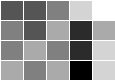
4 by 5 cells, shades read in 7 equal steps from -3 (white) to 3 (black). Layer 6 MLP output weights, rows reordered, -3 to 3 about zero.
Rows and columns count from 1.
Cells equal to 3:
1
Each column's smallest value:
-1 -1 -1 -2 -3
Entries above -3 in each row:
4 5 5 5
